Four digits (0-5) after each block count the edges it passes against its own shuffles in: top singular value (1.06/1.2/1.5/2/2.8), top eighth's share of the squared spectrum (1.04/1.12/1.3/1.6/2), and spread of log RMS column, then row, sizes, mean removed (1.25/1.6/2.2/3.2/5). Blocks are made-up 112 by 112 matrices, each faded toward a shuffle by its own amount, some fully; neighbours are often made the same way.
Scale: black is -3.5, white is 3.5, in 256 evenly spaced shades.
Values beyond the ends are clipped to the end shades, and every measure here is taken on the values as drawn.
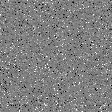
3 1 0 0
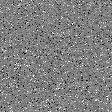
2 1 0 0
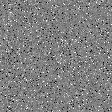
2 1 0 0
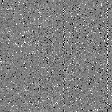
4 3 2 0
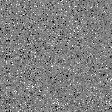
3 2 1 0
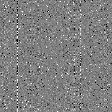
4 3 2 1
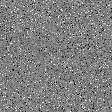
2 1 0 0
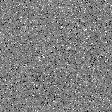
3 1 0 0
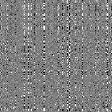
5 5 4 3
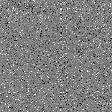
3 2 1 0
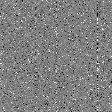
3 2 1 0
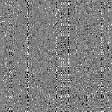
5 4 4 2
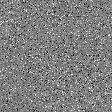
2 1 0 0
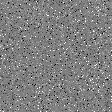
2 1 0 0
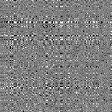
5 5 3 4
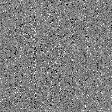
1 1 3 0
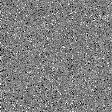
1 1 2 0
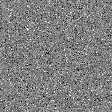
1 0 1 0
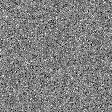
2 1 0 0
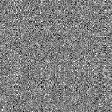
4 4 2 2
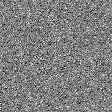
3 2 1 0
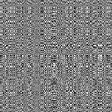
5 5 4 4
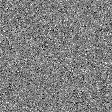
0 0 0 0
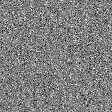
2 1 0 0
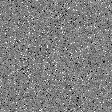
0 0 0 0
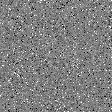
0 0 1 0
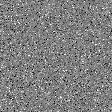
1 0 0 0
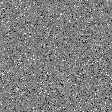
1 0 0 0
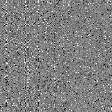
4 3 2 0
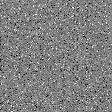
2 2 1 0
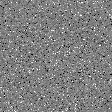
1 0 0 0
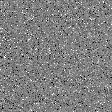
3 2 0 0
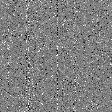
2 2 3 0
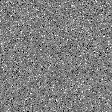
1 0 0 0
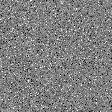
1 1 0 0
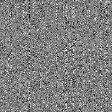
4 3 3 1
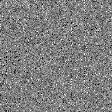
3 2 2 0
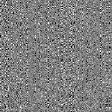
4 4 4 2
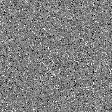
2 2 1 0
